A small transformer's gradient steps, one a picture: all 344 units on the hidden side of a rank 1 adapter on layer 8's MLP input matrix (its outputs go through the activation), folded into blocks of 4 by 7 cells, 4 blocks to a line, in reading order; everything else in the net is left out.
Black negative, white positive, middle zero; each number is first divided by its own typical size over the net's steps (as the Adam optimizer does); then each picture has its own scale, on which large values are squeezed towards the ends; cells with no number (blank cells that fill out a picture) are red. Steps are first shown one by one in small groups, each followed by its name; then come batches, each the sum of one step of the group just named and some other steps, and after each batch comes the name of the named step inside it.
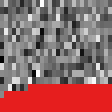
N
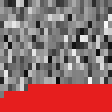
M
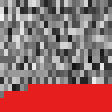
N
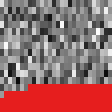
N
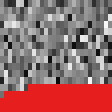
M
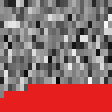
M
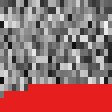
M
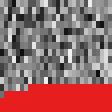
N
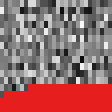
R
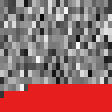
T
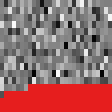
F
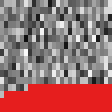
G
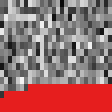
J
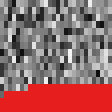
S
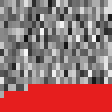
G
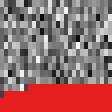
T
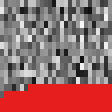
R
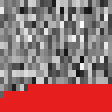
R
